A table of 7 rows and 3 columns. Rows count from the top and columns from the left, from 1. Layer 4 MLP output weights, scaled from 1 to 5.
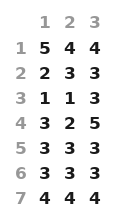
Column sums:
21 20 25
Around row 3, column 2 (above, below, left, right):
3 2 1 3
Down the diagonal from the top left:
5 3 3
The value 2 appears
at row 2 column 1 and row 4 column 2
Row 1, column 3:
4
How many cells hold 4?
5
